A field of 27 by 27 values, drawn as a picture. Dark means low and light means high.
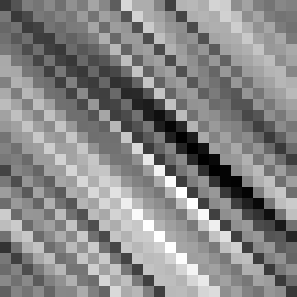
No row or column stands out. The grain runs diagonally down to the right. The ninth with the highest average is the bottom middle. No overall slope runs across the table.
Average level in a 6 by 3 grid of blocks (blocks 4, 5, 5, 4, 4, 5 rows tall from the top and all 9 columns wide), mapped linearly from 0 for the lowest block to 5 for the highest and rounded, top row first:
1 3 4 | 1 2 3 | 3 0 2 | 3 3 1 | 3 5 1 | 2 4 3
